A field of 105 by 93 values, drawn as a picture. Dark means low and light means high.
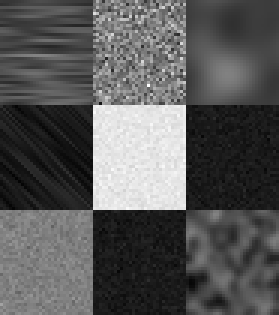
It is made of 3 by 3 panels. Panel 1,1: low, streaked across. Panel 1,2: middling, fine-grained, strong in contrast. Panel 1,3: low, smooth. Panel 2,1: very low, slanting down to the right, faint in contrast. Panel 2,2: very high, fine-grained, faint in contrast. Panel 2,3: very low, fine-grained, faint in contrast. Panel 3,1: middling, fine-grained, faint in contrast. Panel 3,2: very low, fine-grained, faint in contrast. Panel 3,3: low, blotchy.
